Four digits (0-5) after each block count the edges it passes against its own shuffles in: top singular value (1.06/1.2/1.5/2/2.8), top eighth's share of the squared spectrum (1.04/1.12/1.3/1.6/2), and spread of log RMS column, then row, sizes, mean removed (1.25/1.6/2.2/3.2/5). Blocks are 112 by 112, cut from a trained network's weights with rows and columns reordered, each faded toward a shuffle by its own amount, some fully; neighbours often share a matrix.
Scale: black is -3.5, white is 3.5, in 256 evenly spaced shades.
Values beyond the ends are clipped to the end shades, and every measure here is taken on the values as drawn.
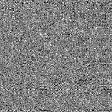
4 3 0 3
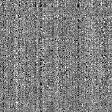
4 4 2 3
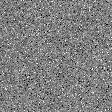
0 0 0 0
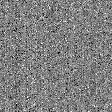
2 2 0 1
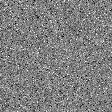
0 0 0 0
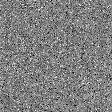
0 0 0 0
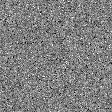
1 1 0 0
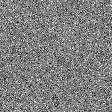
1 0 0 0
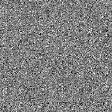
3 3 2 2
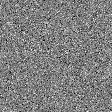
1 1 0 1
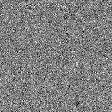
3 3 0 2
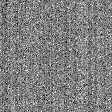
3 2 0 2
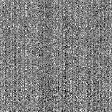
4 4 2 3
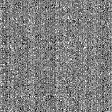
3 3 1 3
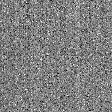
2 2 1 1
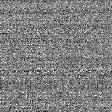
3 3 2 2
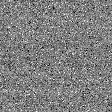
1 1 0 0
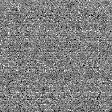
3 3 2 1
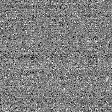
3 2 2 1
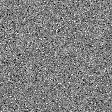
1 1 0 0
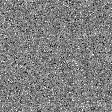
0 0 0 0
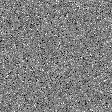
0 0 0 0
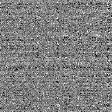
3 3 3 2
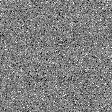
1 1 0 0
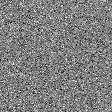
1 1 0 0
